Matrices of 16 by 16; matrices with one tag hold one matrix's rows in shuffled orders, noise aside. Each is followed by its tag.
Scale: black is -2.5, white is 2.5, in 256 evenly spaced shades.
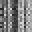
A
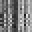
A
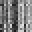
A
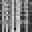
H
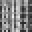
H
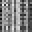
H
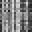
H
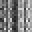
A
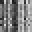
A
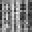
H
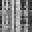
H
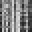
H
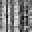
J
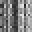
A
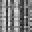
J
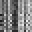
A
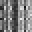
A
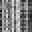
H
